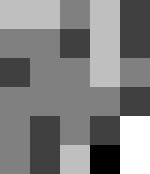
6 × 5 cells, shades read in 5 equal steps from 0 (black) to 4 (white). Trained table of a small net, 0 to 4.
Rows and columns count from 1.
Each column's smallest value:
1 1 1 0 1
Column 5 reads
1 1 2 1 4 4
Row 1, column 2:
3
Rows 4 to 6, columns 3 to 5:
2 2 1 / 2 1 4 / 3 0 4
